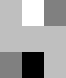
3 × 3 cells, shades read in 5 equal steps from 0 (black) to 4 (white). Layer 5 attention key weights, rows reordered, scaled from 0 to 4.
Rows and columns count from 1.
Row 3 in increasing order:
0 2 3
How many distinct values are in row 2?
1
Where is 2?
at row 1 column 3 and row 3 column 1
